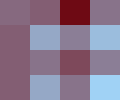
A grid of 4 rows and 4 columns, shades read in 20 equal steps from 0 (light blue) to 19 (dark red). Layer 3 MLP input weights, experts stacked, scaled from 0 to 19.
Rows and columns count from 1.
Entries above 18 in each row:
1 0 0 0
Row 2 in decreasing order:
11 8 4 2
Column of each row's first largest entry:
3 1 3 1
